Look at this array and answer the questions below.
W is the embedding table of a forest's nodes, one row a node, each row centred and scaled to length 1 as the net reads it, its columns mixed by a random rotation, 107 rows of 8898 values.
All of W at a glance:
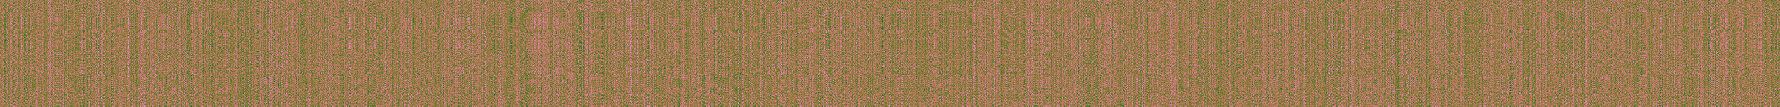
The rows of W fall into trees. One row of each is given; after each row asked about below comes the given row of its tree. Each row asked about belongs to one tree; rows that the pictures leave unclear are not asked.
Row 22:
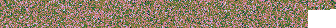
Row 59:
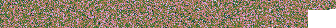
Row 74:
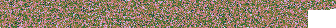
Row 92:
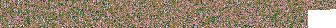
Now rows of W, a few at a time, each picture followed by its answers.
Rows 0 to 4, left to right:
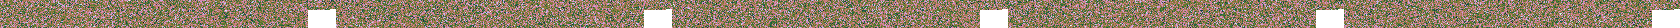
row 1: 92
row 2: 22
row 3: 22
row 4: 92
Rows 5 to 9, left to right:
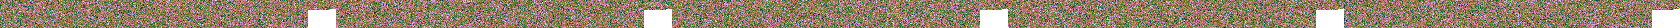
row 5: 59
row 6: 22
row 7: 92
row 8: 74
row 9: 59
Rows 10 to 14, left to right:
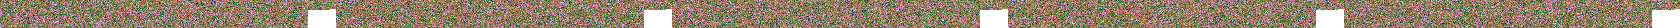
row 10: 92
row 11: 92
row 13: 92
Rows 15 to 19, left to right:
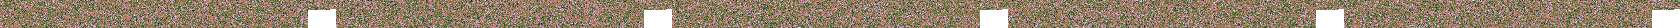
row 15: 22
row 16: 92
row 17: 22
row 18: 22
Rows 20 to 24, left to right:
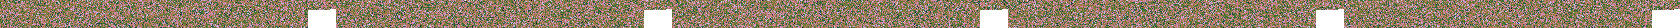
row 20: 22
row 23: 22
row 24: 22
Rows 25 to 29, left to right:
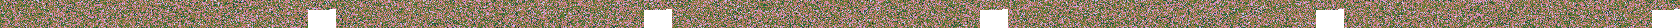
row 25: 59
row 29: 22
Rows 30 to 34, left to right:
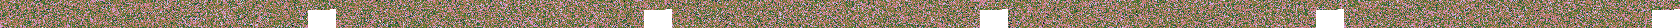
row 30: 92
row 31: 92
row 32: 92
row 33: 59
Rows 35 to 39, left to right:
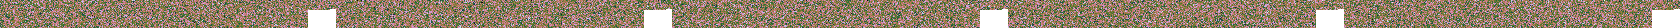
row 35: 59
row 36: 22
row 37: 22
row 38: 92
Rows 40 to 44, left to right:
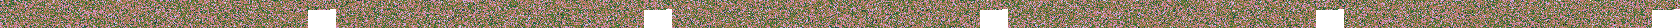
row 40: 22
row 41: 22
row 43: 22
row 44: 59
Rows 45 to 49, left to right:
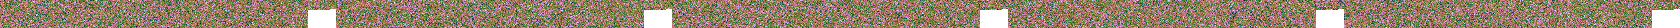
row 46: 22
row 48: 22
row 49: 92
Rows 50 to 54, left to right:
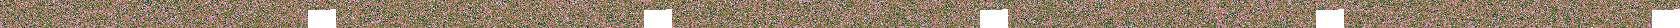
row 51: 92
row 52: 22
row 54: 74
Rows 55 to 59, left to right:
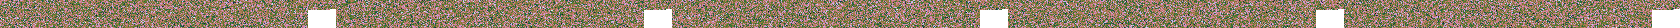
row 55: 92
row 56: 22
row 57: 92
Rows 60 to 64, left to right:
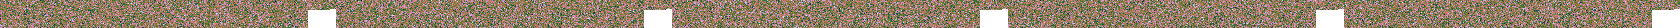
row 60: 92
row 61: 22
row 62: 22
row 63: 92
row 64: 22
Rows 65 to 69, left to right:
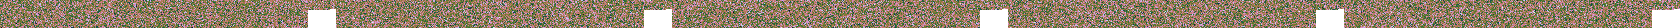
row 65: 59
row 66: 92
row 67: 22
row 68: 22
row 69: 74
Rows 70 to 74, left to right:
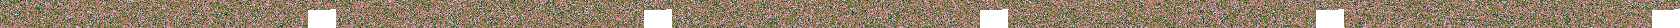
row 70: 22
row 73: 22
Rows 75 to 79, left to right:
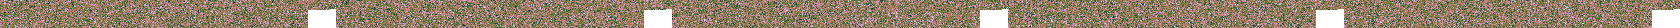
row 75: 92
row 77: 92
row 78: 92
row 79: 92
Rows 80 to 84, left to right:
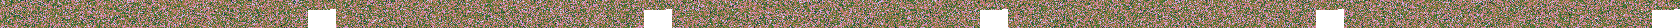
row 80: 22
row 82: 22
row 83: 92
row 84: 22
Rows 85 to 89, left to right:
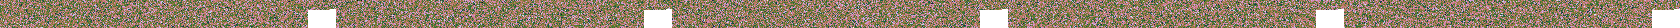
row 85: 92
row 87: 92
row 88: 74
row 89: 74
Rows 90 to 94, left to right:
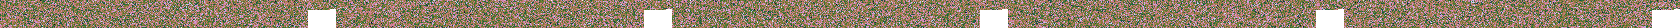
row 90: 92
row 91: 59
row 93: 92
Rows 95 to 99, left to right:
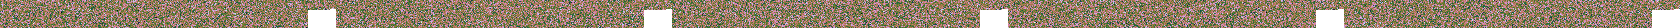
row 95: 22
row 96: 92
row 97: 59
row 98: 22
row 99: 92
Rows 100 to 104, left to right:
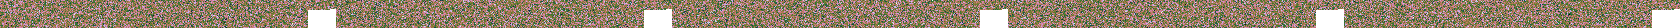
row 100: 74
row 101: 22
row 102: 92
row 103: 92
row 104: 22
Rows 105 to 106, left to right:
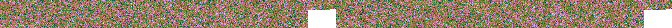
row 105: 92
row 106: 92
